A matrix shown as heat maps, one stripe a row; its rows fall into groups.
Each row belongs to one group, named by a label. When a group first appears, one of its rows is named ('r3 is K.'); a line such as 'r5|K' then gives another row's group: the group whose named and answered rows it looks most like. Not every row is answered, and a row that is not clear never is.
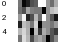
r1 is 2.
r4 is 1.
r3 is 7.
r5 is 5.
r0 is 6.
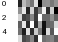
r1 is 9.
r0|7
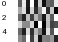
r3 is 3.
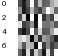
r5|1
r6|3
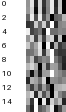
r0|9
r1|9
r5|9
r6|3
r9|1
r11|7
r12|2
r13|3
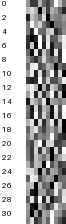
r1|1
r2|7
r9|5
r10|9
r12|1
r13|9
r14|7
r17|9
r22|2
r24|1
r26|3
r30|6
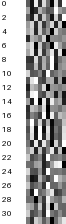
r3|9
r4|3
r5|7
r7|9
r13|5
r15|7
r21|9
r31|2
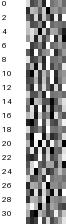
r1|7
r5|9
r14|2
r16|3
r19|2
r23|5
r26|7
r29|1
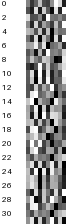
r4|3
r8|5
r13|5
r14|3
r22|2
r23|9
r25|1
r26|1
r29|5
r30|2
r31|9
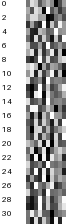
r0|5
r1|3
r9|1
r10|9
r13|2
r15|5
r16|6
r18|2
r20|3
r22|6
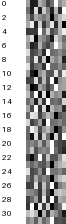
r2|2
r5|3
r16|5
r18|5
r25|2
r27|2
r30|1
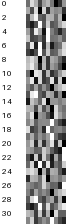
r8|1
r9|1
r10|2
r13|5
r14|7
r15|3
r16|3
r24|1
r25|7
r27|2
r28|5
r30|3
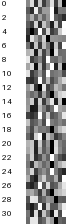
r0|9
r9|9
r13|2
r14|9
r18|2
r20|3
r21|3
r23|2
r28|5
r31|5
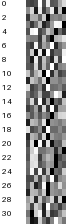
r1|9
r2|7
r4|5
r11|7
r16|2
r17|7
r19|7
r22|5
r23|5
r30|2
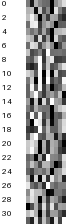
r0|2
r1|3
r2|1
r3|5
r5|3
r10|3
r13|5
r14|6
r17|2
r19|5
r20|1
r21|1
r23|5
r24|2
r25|6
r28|1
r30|1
